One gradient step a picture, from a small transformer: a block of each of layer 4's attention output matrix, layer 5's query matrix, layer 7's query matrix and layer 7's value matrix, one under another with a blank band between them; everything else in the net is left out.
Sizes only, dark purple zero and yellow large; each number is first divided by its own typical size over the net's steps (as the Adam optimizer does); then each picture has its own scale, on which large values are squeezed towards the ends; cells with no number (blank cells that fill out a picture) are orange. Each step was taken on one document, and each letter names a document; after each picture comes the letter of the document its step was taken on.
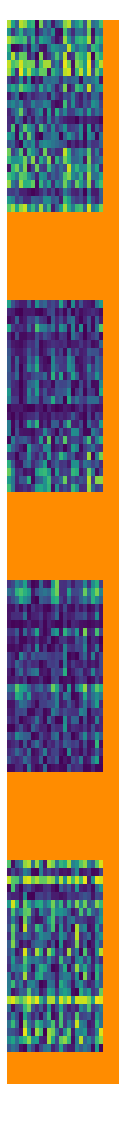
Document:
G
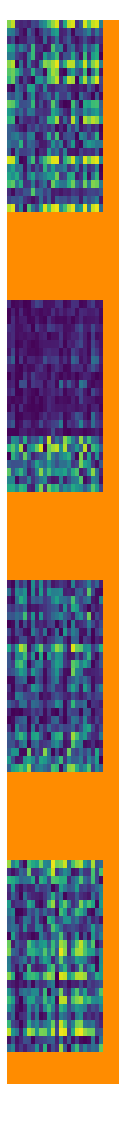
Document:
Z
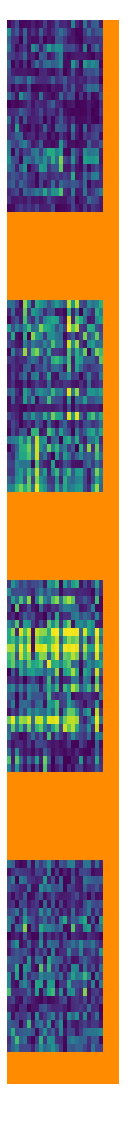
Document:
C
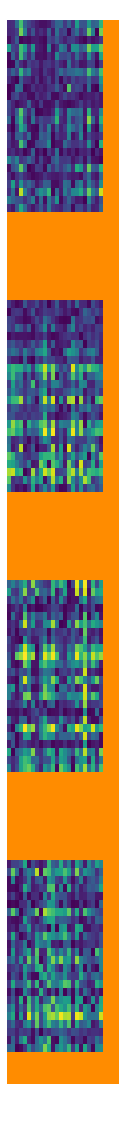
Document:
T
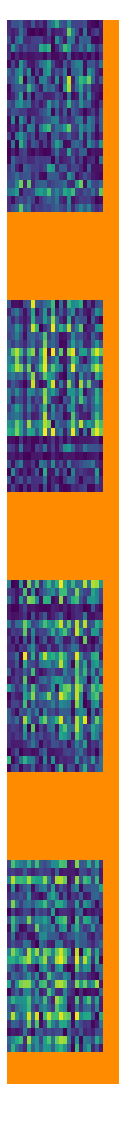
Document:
T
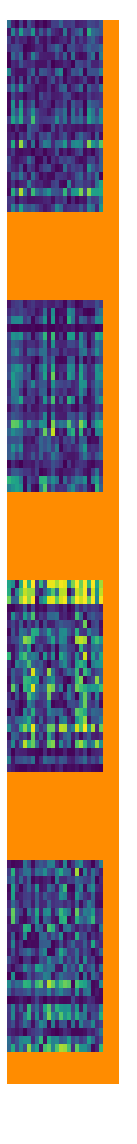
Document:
T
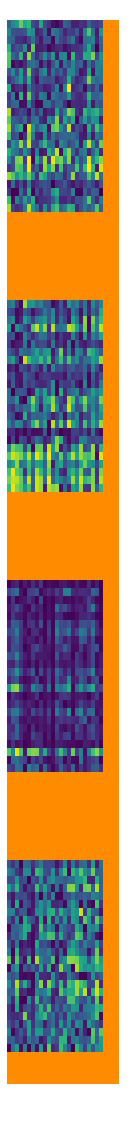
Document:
C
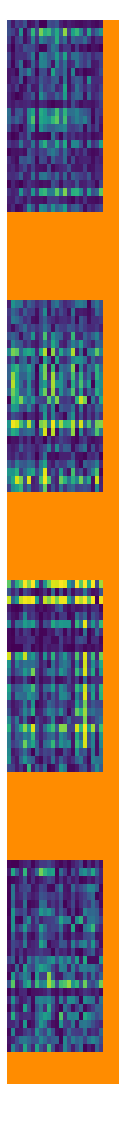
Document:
T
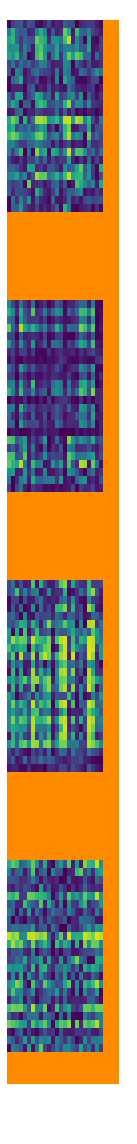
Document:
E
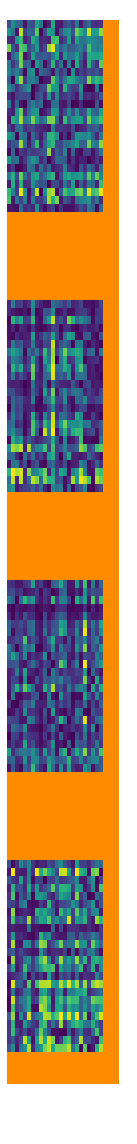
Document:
T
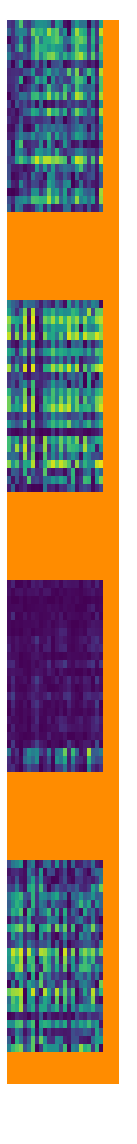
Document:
E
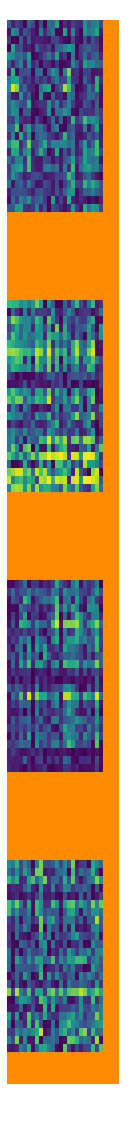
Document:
C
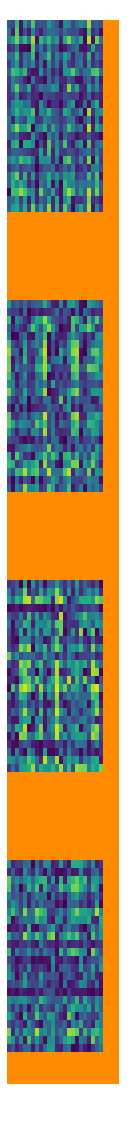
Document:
G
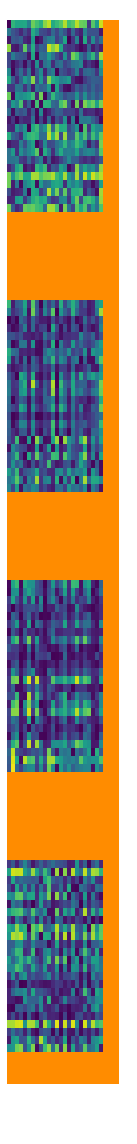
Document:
E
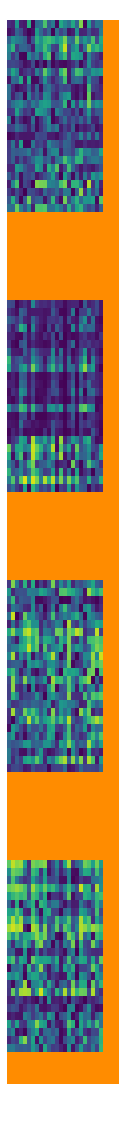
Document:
E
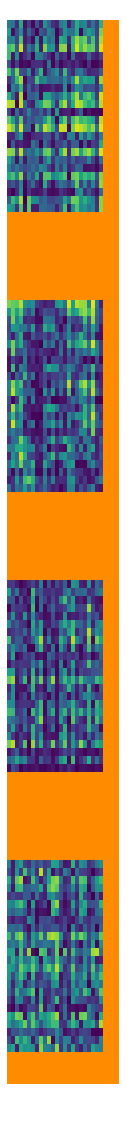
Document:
E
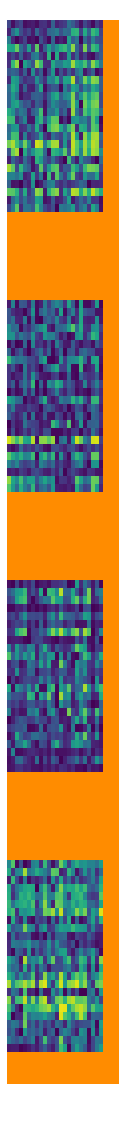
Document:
Z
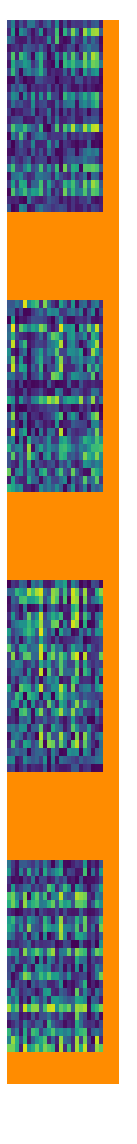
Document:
Z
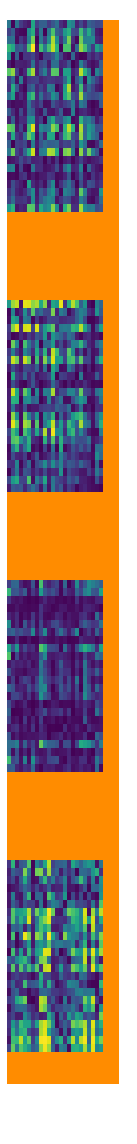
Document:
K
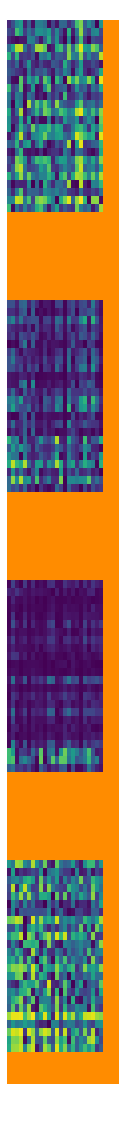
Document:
E
